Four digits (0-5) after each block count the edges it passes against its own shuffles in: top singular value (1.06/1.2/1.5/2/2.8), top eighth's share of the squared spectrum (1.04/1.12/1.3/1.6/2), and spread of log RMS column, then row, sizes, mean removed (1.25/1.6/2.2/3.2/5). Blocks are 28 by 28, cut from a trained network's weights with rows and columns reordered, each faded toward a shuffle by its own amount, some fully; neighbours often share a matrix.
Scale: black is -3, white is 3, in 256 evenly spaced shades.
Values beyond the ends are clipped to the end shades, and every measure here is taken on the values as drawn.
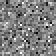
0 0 0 0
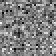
3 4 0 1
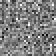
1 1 0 0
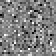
0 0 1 0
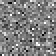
0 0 0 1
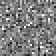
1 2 0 1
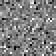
1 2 0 1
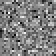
2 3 0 2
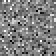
0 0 0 0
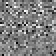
3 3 0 2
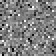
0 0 0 0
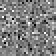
2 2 0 0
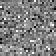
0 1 0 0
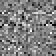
2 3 0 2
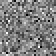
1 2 0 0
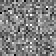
2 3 1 0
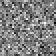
2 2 0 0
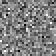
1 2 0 1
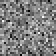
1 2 0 0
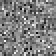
2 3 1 0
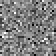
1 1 1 0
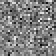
2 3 2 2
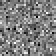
1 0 0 0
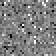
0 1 0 1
